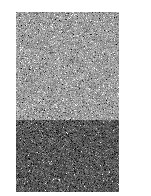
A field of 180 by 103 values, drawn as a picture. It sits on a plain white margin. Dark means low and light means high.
No regular stripes run through it. Overall the values sit about 50% of the way up the scale. The top part is higher, up to a seam about 60% of the way down.
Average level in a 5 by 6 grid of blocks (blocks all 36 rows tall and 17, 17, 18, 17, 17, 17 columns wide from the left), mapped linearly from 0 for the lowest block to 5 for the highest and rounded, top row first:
555555 | 555555 | 555555 | 000000 | 000000
